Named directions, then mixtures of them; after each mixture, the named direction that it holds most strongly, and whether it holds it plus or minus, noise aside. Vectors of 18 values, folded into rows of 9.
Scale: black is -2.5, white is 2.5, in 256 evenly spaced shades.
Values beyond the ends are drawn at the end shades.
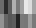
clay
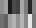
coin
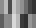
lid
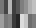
lid, minus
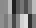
lid, minus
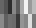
clay, plus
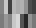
lid, plus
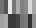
coin, minus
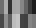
lid, plus
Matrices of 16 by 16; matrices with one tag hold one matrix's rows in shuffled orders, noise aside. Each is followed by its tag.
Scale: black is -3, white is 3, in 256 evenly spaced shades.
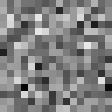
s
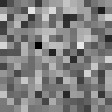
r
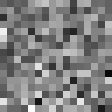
r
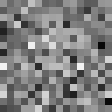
r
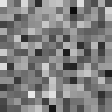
r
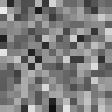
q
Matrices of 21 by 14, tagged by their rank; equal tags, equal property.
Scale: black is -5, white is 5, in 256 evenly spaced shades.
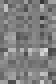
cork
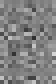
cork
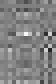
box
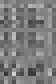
box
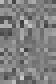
cork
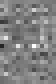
cork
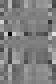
box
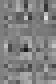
cork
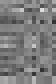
box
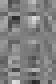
box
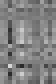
box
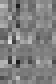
box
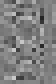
cork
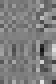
box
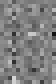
cork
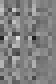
box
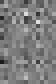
cork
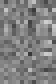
cork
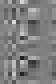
box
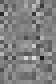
cork
